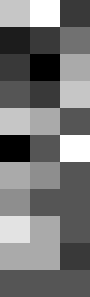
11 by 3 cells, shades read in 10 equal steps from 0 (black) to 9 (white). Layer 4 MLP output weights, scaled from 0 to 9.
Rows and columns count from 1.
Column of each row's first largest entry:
2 3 3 3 1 3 1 1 1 1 1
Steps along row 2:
up up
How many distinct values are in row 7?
3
